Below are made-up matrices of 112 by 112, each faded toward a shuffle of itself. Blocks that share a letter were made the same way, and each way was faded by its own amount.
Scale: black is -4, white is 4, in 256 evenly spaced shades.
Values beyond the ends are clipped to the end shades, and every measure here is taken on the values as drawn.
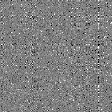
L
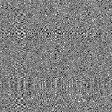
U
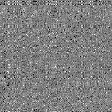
U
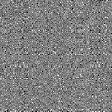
U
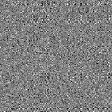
U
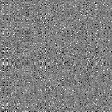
L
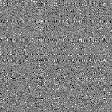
U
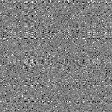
U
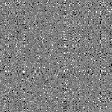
L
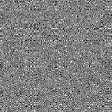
U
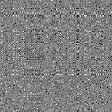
U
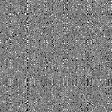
L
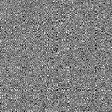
U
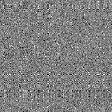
U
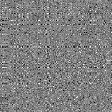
U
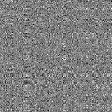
U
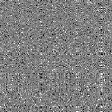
L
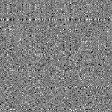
U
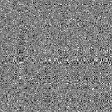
U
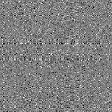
U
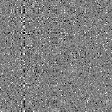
L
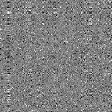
L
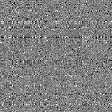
U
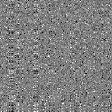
L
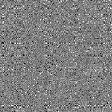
U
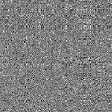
U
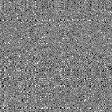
U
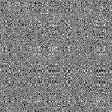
U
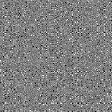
L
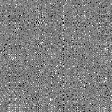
L
